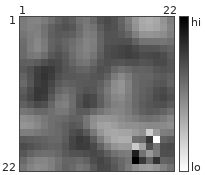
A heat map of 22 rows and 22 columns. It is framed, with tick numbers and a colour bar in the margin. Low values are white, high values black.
Roughest part: bottom right. Mirror symmetry: none. Grain: blotchy. Ninth with the highest average: middle left. Odd patch: rougher, in the bottom right.
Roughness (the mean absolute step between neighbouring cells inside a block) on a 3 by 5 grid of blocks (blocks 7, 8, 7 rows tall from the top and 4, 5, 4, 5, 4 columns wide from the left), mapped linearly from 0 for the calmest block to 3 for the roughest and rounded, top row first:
0 0 0 0 0 | 0 0 0 0 0 | 0 0 1 2 3
